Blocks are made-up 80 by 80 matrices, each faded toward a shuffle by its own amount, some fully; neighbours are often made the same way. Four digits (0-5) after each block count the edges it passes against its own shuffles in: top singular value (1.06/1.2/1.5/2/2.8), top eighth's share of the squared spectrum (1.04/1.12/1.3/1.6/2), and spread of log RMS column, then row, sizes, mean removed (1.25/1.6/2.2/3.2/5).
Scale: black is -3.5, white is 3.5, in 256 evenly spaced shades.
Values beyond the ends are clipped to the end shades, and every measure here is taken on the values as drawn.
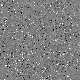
2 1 0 0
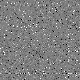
3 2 0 1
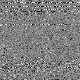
2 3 0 3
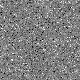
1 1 0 0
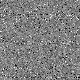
1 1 0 2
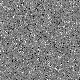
0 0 0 0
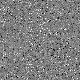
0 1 0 0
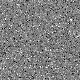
0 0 0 1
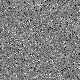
0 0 0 0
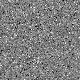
0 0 0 0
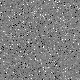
2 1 0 0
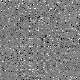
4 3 1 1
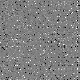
4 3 1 1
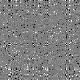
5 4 2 2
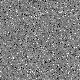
0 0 0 0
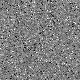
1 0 0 0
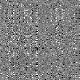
4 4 3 2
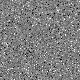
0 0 0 0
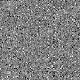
3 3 2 1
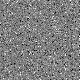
2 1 1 0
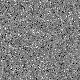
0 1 0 0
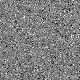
2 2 1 0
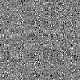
4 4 3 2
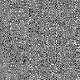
4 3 2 1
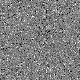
2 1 1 0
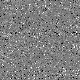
1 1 1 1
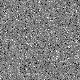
0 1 1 0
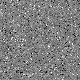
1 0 0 0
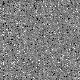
1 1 1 0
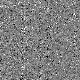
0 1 2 0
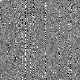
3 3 3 0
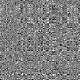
5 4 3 3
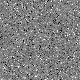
1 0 0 0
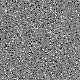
0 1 1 0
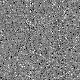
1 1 1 0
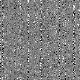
2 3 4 0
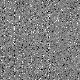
1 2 2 0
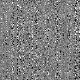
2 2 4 0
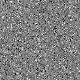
1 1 2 0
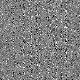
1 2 3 0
